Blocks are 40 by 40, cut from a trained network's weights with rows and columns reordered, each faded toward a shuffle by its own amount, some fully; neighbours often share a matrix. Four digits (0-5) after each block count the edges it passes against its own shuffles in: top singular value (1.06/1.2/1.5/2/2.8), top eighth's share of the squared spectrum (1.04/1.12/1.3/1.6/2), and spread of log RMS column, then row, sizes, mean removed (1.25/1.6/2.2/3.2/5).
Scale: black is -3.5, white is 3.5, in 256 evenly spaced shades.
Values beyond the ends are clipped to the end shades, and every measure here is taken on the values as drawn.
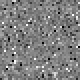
0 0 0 0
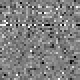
3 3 0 2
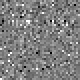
3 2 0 1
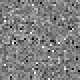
1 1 0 0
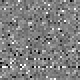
3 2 0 1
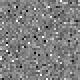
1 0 0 0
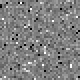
0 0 0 0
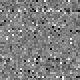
3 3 0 2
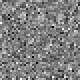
2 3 0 1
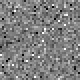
0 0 0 0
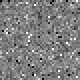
0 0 0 0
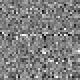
3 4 0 2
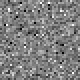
0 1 0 0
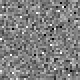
1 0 0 0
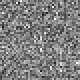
0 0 0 0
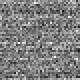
3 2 0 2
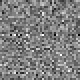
3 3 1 1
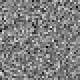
0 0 0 0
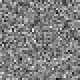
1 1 0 0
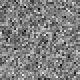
1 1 0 0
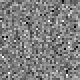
0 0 0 0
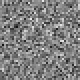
2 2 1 0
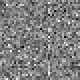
2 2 0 0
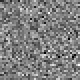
3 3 0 1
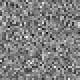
3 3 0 1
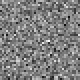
3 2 0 1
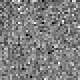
2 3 0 1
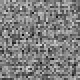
2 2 0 0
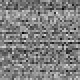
3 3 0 1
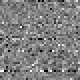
3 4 0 2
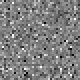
2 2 0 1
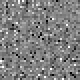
1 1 0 0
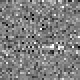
3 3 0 2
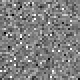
2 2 0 1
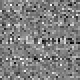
3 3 0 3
